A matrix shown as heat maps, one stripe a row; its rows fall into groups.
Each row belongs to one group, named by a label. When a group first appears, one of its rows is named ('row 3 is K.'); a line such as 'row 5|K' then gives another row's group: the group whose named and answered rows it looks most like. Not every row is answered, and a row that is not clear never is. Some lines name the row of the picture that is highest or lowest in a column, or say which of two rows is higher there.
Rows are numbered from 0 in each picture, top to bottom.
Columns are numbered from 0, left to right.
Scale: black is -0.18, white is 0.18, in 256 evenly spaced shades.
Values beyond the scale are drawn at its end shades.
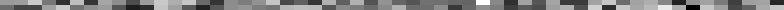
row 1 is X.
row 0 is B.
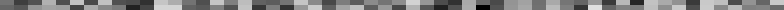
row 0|X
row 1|X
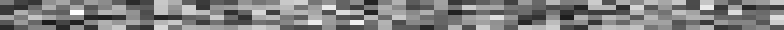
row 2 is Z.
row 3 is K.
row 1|B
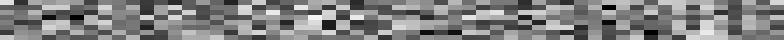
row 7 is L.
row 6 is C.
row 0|K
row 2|B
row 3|C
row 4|X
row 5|X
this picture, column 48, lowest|7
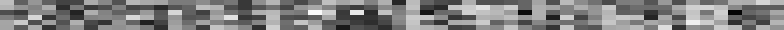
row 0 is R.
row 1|K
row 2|C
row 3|L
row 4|K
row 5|L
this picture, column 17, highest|5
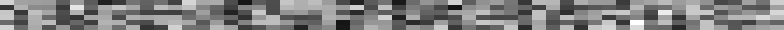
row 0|K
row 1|Z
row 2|K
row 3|R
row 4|B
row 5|L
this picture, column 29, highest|3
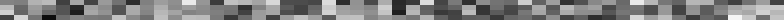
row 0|B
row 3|Z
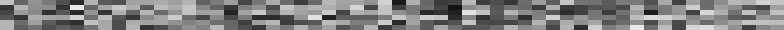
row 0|R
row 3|X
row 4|R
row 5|L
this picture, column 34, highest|2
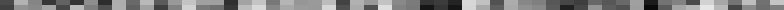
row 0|C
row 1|C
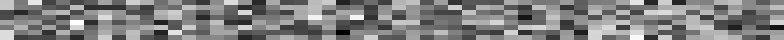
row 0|L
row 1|K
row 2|X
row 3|Z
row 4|K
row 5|B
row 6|L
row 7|L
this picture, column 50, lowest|3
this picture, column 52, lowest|5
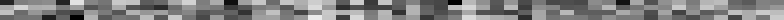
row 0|C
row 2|R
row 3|C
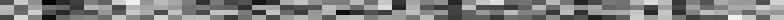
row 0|Z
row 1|R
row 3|Z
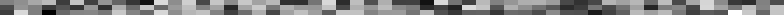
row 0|B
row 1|C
